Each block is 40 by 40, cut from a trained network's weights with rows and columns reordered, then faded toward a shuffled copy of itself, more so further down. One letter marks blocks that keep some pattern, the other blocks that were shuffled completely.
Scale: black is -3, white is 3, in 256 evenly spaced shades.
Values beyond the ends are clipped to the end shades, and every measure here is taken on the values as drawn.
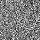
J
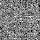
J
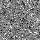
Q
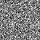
Q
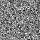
Q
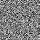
J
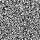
Q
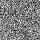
Q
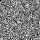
Q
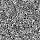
J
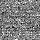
J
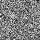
Q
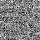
J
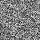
Q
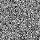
J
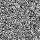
Q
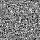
Q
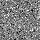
Q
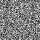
Q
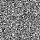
J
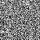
J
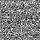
J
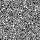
Q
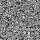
Q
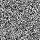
Q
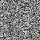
J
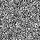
Q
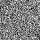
J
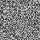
J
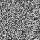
J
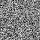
J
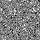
Q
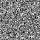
J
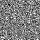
J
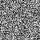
J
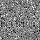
J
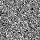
Q
